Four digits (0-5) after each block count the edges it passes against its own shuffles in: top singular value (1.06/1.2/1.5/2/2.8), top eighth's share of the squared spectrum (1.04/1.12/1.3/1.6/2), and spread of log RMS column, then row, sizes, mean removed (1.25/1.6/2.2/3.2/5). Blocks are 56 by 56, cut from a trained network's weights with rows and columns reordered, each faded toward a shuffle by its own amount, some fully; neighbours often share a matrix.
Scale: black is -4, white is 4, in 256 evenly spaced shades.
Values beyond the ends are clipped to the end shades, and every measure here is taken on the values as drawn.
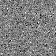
0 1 0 0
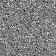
0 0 0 0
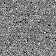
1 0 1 0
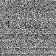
2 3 2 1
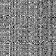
4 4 2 3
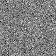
0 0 0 0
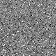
0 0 0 0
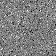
0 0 0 0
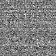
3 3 2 1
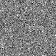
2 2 1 0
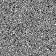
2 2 0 0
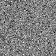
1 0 0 0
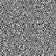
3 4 2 1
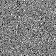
0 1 0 0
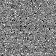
1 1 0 0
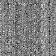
3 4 2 2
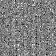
2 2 0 1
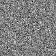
1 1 0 0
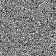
1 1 0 0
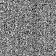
1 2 0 1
